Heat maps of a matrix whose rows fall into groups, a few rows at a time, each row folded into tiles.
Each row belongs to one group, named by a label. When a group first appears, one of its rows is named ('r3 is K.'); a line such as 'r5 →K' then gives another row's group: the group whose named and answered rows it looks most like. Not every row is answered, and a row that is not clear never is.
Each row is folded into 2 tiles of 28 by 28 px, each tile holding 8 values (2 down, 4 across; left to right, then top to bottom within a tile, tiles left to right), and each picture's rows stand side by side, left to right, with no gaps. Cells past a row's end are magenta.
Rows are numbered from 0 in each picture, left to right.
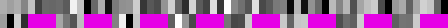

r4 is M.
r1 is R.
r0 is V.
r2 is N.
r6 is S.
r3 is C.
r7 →S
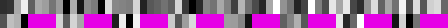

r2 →N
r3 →M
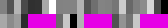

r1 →N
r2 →S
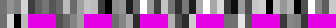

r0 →N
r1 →S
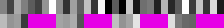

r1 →C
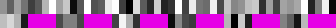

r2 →C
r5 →R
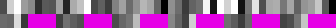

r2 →S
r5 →S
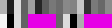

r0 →V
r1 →N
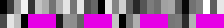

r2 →M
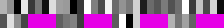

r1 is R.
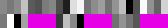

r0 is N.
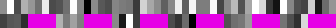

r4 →S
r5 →M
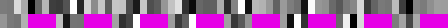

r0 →R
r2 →M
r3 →M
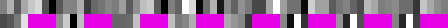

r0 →S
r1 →N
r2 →S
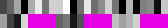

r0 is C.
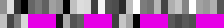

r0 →M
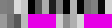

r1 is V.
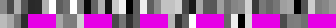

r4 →N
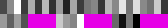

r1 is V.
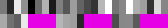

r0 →R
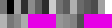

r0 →V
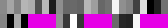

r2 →M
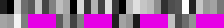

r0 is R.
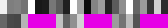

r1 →R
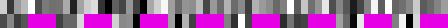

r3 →V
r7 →N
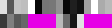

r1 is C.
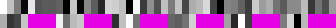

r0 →M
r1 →V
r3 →S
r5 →N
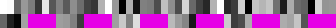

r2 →V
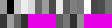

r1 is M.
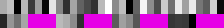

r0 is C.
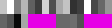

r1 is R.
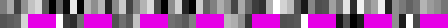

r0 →S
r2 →S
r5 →M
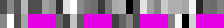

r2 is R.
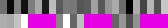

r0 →V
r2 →C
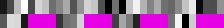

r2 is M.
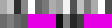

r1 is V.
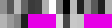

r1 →V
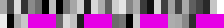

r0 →V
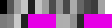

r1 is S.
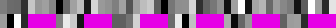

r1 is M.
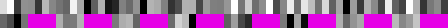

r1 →R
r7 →R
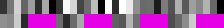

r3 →S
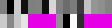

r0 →V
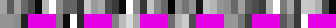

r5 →S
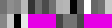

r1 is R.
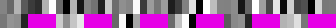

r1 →V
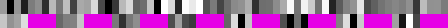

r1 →S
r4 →N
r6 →N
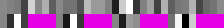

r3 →N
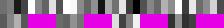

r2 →M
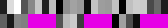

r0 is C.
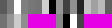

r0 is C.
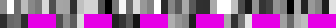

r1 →S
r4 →M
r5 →V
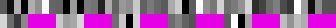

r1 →V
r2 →N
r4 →N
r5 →R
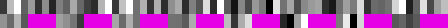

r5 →S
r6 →N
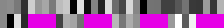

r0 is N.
